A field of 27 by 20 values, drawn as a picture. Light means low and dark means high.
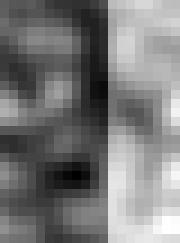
Calmest part: top right. Lone odd cells: none. Stripes: none. Ninth with the lowest average: bottom right. Seam: vertical, 60% of the way across, the left part higher.
